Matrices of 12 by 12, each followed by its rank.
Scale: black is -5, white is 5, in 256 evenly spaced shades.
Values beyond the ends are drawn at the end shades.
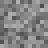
full rank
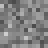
full rank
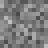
full rank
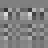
one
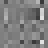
two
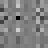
two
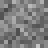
full rank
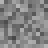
full rank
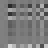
one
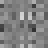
two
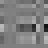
one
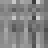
two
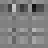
one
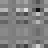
one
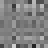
two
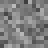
full rank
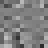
two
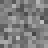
full rank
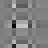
one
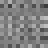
two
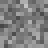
full rank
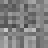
two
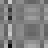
one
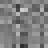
two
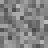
full rank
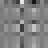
one
